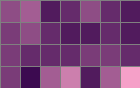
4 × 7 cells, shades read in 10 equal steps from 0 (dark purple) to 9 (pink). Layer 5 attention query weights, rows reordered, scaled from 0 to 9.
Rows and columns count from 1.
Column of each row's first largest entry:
2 2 1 7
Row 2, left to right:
3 4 2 1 1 2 1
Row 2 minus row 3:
0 2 0 -1 -2 -1 -1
